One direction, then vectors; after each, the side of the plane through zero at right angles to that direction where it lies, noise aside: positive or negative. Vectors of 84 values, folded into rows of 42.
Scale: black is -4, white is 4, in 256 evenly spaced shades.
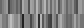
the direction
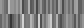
negative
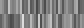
negative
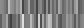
negative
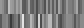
negative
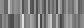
negative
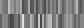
negative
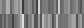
negative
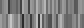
positive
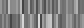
negative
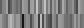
positive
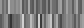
negative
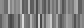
negative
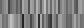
positive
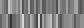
negative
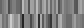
positive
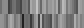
positive
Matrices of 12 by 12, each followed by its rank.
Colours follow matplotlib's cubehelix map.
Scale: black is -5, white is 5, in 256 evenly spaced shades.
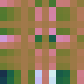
one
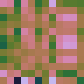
two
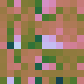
two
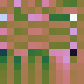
two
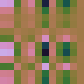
one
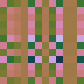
one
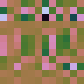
two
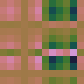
one
